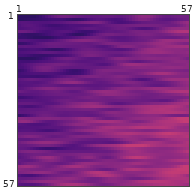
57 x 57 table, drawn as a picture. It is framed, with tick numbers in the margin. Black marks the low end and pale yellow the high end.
The grain runs across in streaks. There is an overall slope up to the bottom right. The top left is the ninth with the lowest average. The halves do not mirror each other.
